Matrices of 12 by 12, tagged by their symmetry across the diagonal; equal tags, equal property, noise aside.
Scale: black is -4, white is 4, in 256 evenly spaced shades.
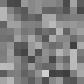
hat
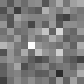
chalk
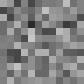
chalk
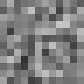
hat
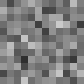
hat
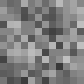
hat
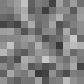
hat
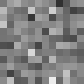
chalk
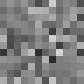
hat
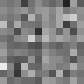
hat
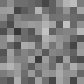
chalk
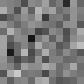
chalk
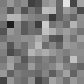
chalk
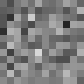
chalk
